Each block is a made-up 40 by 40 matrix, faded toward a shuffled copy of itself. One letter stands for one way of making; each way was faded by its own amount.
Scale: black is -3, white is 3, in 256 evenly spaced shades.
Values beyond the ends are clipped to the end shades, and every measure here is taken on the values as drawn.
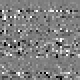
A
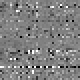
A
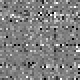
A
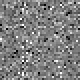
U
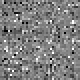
U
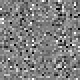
U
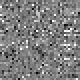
U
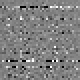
A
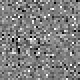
U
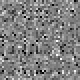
U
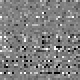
A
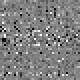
A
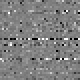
A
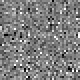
U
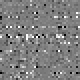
A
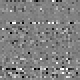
A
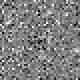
U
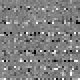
A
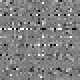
A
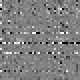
A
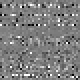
A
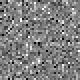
U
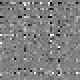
A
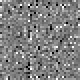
U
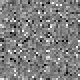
U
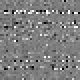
A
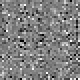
U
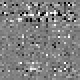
A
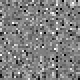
U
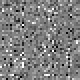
U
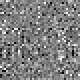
U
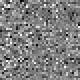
U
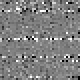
A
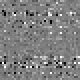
A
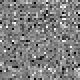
U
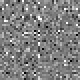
U
